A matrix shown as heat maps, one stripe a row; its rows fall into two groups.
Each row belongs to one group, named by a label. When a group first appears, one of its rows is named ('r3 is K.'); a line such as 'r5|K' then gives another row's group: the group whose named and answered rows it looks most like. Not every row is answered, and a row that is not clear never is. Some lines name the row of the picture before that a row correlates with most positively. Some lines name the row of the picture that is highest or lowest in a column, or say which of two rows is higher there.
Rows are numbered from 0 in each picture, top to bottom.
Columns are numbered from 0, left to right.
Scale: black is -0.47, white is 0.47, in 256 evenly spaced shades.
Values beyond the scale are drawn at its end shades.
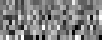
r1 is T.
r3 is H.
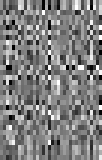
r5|H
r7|H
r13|T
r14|H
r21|H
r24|H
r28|T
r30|H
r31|H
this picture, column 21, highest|13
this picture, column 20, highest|13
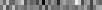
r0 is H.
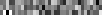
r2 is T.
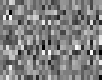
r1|H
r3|T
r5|H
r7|H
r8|H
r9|H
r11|T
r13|T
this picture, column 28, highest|6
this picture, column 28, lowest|13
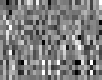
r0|H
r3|T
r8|H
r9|T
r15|T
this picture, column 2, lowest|0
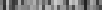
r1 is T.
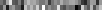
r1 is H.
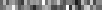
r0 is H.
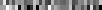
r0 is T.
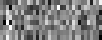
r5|T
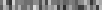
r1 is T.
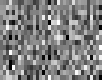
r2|T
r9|H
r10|T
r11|H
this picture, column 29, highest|11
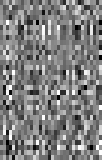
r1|T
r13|H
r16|T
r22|T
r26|T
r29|T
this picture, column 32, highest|29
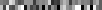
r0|T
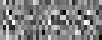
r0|T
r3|T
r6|H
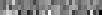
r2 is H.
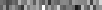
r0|H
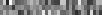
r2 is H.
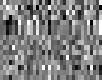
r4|H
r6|H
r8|T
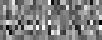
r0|T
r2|T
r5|H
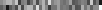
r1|H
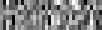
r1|H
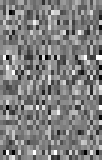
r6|T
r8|H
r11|T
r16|T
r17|H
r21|H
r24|H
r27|T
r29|H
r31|T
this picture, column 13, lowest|11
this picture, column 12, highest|21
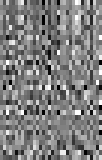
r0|H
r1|H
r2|T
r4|H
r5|T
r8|T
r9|H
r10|T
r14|H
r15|T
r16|T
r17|T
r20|H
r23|H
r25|H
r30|T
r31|H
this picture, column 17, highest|13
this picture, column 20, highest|30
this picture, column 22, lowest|30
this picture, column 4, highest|8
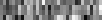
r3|T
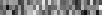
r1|H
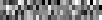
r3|H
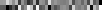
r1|H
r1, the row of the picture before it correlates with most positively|3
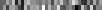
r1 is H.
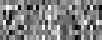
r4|T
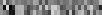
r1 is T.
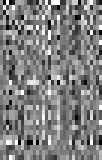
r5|H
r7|T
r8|H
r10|T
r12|H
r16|T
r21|H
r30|H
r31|T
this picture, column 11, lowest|2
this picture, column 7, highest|18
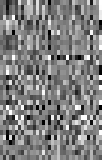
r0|H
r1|H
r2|H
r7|H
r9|H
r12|T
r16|T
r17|H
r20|H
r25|T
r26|H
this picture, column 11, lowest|25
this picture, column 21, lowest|11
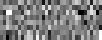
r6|H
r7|H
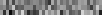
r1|T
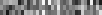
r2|H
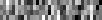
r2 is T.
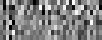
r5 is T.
